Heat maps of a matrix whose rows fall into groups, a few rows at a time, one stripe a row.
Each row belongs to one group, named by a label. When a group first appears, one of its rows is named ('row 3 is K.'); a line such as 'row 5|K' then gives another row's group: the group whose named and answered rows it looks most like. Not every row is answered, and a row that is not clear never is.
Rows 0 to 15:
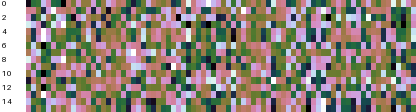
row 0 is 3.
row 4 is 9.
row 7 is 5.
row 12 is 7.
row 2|9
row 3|5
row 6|7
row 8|5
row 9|5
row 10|7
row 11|3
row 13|9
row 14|5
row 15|5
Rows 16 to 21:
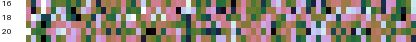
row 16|9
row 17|9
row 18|5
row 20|5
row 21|7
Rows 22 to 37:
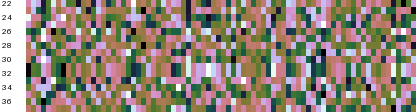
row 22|5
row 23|7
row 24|5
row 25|5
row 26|3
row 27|9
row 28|7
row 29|3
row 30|9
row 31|3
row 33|5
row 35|3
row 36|7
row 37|5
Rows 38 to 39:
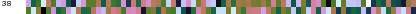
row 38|9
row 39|7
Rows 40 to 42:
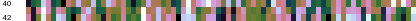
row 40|3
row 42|9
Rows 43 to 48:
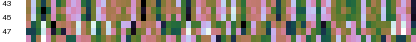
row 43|7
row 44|7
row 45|7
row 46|3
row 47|3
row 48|9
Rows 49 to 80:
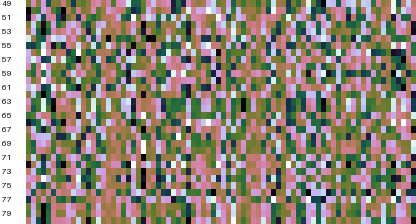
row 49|3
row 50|3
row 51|5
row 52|7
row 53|7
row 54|5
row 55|3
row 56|9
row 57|5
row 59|5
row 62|7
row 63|3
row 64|3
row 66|3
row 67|7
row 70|9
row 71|7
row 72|5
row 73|7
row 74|9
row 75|7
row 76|5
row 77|3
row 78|7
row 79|7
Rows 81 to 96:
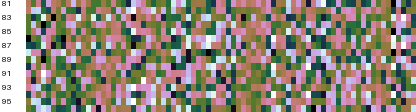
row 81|5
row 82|5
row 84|7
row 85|5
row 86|3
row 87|3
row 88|5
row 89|7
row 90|3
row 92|9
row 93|5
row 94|3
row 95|5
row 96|9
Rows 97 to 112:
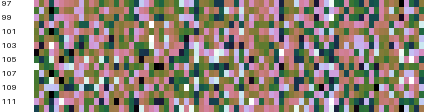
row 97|5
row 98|7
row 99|5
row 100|9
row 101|7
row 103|9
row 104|3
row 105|3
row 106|5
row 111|5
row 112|5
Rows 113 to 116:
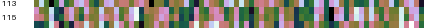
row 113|7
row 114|3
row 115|3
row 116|3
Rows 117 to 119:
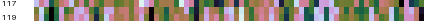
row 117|5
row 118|7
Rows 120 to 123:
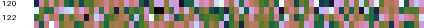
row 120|3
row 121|5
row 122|9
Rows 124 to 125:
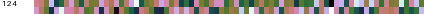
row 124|3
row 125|5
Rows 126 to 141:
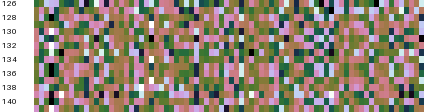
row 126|9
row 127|3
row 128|7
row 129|9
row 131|7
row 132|9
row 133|3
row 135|7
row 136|7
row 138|5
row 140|7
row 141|9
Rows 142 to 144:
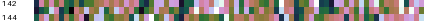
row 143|3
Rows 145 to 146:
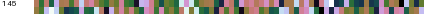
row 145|5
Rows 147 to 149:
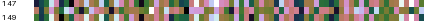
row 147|3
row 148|9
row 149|3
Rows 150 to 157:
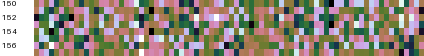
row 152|3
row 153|3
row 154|7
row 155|5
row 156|9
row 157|5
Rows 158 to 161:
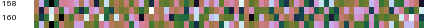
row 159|9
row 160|3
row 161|7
